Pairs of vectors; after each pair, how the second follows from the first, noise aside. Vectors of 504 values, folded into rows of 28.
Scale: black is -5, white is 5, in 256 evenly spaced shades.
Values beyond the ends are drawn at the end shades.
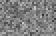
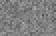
shrunk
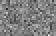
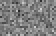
shuffled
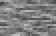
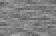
shrunk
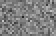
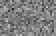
shuffled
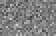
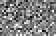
scaled up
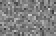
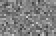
shuffled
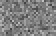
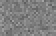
shrunk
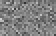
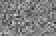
shuffled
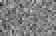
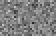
shuffled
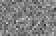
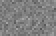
shrunk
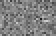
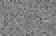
shrunk
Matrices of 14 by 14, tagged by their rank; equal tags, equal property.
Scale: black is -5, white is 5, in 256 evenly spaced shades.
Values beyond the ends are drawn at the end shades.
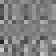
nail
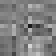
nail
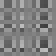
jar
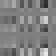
jar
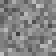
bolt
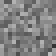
bolt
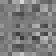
nail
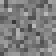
bolt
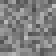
bolt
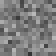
bolt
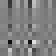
jar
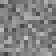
bolt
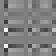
jar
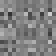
nail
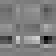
jar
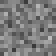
bolt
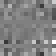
nail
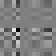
jar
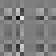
jar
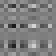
jar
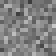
bolt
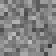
bolt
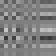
jar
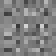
nail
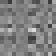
nail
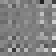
nail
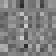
nail
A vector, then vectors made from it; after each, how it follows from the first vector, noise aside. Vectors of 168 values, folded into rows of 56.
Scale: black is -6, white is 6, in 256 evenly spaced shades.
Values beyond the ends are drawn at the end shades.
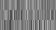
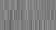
shrunk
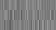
shrunk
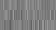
shrunk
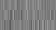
shrunk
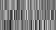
scaled up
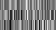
scaled up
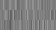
shrunk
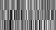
scaled up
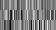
scaled up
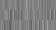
shrunk
